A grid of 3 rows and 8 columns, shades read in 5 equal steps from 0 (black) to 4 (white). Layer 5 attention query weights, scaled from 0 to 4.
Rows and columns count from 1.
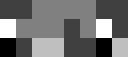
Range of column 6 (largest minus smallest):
1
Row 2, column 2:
2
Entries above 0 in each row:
8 8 6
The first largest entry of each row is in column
3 1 3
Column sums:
5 4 7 7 4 5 5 5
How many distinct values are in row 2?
3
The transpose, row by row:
1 4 0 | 1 2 1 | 2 2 3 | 2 2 3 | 2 1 1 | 2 2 1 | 1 4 0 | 1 1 3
